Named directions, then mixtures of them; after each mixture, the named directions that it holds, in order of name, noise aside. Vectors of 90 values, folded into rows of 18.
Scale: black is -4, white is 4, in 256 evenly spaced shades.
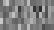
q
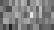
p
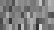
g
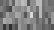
p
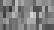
g, p, q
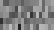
g, p, q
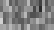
g, p, q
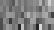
g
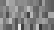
g, p, q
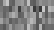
g, q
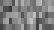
g, p, q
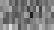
p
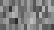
g, p, q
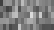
p, q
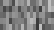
g, q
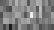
p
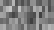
g, p, q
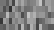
g, p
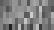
g, p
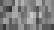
g, p, q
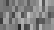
g, p, q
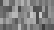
p, q
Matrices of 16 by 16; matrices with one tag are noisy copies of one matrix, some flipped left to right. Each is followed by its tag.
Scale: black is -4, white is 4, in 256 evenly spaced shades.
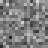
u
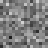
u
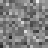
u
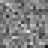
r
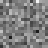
u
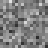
u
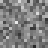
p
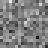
u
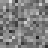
u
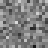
p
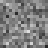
r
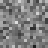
p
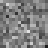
r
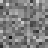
u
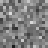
p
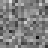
u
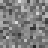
p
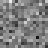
u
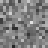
p
